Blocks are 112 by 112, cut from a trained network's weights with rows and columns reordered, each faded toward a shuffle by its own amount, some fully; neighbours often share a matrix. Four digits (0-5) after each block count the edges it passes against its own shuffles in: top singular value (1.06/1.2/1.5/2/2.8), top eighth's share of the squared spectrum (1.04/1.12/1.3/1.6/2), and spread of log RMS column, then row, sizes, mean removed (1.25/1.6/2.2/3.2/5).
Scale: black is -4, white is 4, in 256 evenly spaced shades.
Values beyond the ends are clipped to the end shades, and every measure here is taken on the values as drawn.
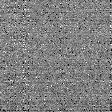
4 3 2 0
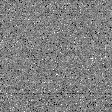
2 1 1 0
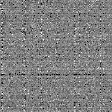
4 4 3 1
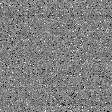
2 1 1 0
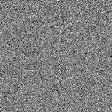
3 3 2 1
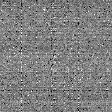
4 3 2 0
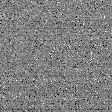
2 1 1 0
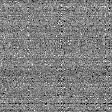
4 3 3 1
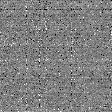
3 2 2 0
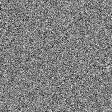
2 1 0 0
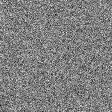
2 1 0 0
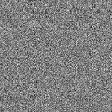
4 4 2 1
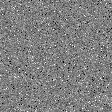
0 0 0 0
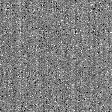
3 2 0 1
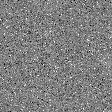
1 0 0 0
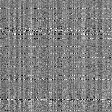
5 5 1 4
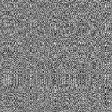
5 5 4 2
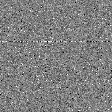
2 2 0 1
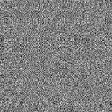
4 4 2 2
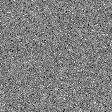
0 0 0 0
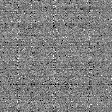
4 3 2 0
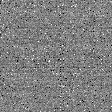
2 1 1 0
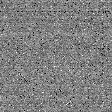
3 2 1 0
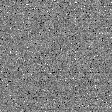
2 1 0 0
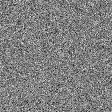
0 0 0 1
